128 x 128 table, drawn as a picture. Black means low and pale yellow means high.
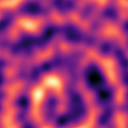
Histogram: bell-shaped. Slope: none. Grain: smooth. Rings: centred on the bottom middle.
